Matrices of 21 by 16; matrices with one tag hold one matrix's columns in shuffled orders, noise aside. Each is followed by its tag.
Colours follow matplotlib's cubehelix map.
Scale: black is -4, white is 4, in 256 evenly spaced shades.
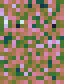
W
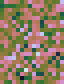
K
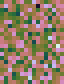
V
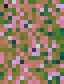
V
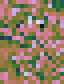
W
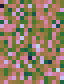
V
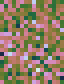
K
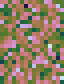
V
